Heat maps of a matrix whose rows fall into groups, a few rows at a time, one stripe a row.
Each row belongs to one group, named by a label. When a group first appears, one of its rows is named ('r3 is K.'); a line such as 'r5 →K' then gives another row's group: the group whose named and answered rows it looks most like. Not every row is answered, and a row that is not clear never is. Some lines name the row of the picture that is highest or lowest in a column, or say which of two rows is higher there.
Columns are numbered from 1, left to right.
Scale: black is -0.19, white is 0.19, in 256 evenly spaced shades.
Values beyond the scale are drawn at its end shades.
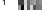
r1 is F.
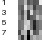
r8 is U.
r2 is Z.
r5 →Z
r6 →Z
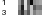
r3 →U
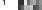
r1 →F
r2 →Z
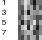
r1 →Z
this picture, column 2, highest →6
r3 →U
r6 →F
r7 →Z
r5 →U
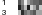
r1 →Z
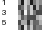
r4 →U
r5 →F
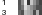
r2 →Z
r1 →F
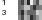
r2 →Z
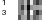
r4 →F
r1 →F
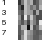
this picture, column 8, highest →5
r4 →F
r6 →F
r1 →Z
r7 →Z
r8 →Z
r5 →U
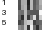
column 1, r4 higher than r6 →No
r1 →F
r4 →U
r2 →F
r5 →Z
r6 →F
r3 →U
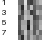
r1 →U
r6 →F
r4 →Z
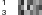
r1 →U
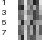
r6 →Z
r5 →U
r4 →Z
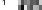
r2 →U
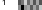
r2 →U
